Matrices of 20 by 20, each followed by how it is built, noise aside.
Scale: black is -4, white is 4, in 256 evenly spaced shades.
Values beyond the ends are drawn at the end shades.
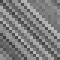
Toeplitz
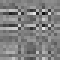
low rank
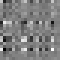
low rank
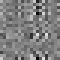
low rank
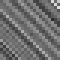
Toeplitz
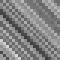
Toeplitz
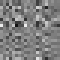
low rank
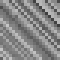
Toeplitz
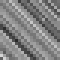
Toeplitz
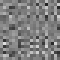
low rank
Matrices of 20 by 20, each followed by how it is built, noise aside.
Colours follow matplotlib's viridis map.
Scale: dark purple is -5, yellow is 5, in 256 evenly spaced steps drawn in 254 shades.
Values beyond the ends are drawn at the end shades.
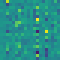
uneven columns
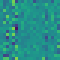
uneven columns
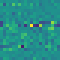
uneven rows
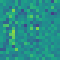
uneven columns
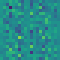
uneven columns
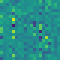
uneven columns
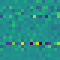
uneven rows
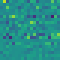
uneven rows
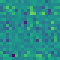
uneven rows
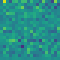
uneven rows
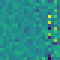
uneven columns
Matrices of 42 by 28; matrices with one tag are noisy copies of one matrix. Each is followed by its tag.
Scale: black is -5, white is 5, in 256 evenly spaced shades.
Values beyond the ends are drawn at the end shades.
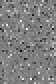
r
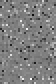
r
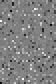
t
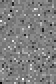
t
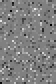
t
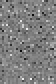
r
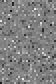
t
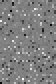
t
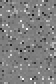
r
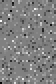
t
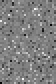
t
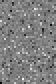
t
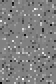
t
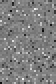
t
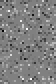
r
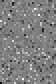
t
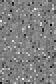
t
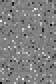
t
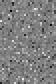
t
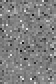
r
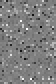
r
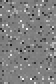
r
